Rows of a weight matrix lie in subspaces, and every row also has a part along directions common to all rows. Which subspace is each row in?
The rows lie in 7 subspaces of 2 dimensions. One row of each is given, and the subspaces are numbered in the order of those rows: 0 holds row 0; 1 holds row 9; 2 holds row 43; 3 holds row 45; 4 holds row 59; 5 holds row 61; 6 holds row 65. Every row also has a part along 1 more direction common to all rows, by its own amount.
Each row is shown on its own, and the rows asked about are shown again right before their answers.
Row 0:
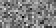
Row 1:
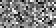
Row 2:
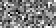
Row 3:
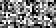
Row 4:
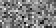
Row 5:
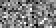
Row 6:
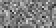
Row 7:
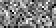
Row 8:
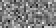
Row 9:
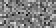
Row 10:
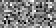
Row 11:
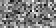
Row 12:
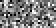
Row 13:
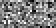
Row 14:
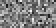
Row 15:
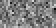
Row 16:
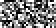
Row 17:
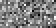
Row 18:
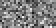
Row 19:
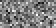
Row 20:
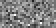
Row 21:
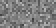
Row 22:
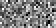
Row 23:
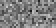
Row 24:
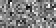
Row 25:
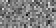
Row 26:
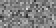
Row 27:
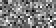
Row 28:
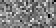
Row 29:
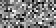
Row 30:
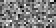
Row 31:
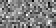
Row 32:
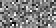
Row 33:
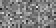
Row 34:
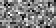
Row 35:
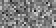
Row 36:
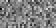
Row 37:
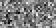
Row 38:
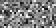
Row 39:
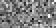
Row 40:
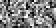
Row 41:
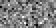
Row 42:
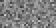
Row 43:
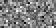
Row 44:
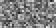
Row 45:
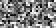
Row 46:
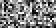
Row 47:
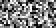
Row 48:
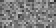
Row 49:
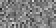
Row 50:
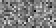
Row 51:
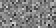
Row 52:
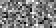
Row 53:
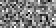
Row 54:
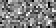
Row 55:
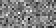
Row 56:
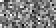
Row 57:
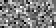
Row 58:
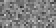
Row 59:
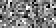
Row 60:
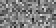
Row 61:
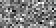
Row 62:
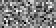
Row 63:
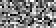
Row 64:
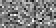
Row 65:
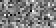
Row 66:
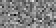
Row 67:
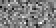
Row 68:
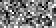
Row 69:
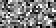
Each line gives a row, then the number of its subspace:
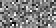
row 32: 3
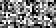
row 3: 3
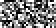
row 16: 6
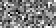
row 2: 0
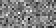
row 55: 2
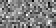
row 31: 3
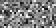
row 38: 4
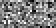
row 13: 2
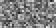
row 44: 6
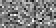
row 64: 5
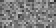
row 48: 6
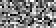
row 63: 5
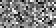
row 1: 5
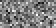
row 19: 5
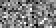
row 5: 0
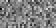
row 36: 3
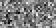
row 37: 5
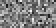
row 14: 1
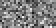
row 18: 0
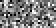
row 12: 6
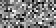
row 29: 5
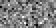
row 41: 0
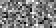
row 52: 0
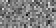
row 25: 3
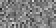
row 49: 3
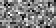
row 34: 0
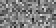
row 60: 1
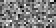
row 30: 6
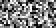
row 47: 0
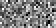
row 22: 3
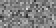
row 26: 4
